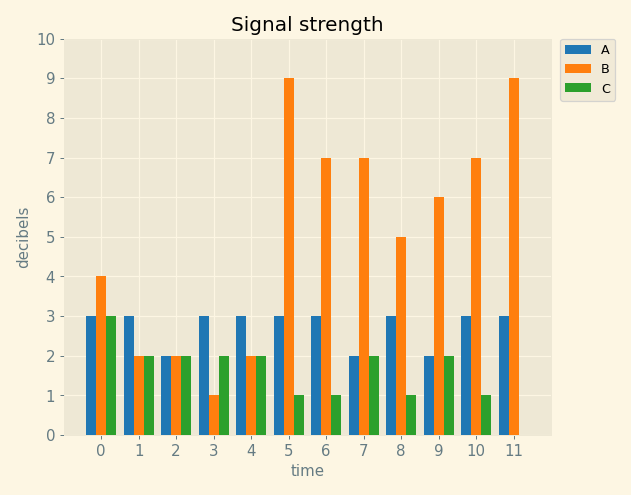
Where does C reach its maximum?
0
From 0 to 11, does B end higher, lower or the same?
higher
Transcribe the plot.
Title: Signal strength
x-axis: time, ticks 0 1 2 3 4 5 6 7 8 9 10 11
y-axis: decibels, ticks 0 1 2 3 4 5 6 7 8 9 10
Legend: A, B, C
Values:
A: 3 3 2 3 3 3 3 2 3 2 3 3
B: 4 2 2 1 2 9 7 7 5 6 7 9
C: 3 2 2 2 2 1 1 2 1 2 1 0
